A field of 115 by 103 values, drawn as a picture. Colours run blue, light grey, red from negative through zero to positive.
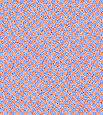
A checkerboard runs through the table. The histogram has two humps. On average the colour sits 50% of the way up the scale.
